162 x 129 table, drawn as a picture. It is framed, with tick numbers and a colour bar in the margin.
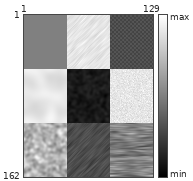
It is made of 3 by 3 panels. Panel 1,1: middling, flat. Panel 1,2: very high, slanting up to the right, faint in contrast. Panel 1,3: low, checkered, faint in contrast. Panel 2,1: very high, smooth, faint in contrast. Panel 2,2: very low, blotchy, faint in contrast. Panel 2,3: very high, fine-grained, faint in contrast. Panel 3,1: high, blotchy. Panel 3,2: low, slanting up to the right, faint in contrast. Panel 3,3: middling, streaked across.
